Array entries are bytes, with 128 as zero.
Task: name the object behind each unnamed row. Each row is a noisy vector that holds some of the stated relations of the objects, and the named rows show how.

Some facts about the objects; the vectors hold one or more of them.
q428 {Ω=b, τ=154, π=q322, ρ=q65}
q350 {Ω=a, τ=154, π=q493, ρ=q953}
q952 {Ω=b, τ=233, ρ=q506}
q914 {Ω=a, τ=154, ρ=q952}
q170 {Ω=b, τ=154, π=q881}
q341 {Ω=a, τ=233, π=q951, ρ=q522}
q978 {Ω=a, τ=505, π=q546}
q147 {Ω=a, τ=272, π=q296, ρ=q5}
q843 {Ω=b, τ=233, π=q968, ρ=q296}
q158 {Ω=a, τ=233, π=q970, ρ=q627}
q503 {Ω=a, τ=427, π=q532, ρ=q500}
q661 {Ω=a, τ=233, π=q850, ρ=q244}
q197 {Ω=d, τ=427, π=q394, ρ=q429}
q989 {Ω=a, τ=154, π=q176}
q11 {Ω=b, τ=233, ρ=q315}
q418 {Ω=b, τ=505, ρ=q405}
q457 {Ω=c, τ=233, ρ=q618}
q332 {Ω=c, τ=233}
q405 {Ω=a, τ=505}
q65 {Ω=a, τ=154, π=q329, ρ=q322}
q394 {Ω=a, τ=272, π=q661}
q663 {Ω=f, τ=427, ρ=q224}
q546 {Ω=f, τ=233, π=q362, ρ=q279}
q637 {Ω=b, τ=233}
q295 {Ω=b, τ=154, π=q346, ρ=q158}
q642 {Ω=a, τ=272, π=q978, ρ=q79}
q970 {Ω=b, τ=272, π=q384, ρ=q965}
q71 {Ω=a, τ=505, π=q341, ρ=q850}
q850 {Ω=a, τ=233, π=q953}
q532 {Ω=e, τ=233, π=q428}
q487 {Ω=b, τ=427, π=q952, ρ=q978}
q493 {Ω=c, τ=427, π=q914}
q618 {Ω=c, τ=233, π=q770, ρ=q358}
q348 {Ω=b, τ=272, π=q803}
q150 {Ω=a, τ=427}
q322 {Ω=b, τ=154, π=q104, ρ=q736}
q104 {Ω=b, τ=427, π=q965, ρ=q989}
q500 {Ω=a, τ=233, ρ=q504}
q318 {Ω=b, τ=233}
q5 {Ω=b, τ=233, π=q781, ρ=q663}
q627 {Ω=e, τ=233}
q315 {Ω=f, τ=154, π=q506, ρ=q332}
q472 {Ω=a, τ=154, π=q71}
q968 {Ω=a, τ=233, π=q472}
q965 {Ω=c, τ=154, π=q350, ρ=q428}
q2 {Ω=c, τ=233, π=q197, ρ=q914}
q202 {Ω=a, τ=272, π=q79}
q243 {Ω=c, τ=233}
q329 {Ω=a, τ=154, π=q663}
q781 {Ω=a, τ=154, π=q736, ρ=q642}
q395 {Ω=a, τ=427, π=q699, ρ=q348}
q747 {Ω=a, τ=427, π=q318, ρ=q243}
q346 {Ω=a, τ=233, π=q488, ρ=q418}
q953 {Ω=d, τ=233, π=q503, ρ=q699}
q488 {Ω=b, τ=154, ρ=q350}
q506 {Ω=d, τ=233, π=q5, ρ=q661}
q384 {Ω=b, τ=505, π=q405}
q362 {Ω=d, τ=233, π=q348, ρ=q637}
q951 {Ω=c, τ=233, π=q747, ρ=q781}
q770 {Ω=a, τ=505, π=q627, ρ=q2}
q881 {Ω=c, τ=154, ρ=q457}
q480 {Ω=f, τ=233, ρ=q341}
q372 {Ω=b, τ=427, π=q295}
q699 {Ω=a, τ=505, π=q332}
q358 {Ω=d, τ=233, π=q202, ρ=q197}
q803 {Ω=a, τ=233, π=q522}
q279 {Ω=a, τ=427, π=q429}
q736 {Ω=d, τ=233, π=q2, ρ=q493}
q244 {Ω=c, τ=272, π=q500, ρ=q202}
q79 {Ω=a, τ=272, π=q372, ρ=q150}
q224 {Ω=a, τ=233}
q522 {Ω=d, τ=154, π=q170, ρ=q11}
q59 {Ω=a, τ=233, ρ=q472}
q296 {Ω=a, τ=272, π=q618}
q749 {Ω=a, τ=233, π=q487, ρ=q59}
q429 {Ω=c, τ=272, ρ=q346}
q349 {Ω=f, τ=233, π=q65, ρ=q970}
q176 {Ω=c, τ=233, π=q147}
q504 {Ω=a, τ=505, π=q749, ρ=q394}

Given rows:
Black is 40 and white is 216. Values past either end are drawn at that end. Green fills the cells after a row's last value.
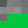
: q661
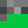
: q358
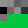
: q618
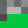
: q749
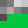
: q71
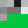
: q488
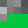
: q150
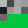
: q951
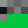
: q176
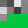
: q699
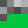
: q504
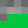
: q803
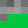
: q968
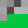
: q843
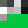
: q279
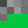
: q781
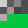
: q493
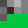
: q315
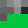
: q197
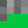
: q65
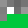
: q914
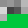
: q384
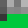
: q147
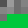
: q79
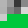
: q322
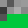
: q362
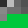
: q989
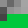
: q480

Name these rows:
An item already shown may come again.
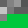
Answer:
q150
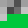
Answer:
q970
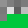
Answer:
q350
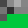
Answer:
q315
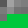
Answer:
q79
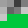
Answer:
q170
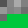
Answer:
q642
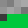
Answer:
q747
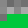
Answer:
q500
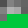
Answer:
q59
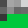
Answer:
q770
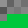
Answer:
q953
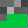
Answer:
q627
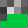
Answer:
q532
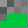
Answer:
q953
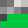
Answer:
q71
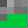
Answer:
q79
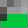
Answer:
q480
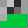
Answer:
q372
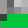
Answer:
q395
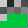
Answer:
q332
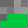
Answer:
q158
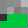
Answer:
q503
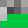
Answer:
q418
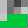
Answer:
q318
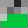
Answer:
q952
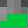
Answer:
q850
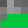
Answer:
q346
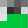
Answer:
q348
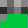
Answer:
q244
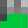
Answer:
q147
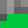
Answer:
q663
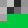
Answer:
q372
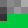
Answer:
q349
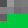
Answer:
q79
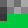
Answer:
q349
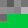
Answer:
q341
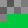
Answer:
q522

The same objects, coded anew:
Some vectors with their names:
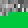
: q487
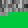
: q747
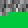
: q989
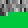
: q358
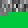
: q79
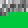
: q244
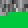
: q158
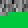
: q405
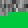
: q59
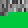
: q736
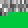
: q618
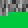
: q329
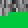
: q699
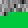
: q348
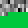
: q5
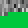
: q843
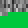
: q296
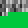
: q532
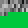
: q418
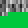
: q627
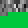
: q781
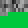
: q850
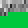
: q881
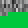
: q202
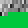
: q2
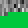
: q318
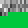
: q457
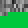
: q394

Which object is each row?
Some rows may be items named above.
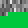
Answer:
q362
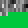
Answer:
q504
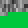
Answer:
q158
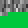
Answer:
q989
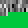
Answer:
q349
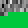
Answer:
q953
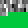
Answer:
q663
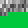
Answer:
q244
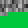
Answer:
q472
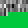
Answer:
q546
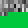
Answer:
q11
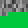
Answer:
q978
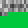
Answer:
q176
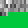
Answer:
q493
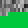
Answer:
q503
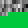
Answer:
q914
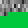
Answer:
q170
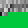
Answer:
q951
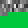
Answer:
q642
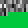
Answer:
q315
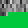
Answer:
q197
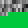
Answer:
q914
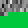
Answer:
q953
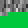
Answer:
q989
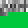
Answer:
q965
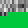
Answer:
q429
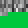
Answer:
q147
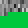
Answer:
q637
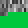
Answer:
q736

